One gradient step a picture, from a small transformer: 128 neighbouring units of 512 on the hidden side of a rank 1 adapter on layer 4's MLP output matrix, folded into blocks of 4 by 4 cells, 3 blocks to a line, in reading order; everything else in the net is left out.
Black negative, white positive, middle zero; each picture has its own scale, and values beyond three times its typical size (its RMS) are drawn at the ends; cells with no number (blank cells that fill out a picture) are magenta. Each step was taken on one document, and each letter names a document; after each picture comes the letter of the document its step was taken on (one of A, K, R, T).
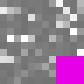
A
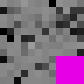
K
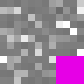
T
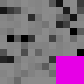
A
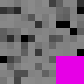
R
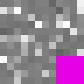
R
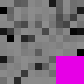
K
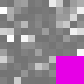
K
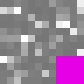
R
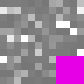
T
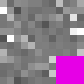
A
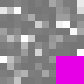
R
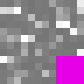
R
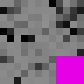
K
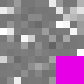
T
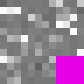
A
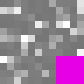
R
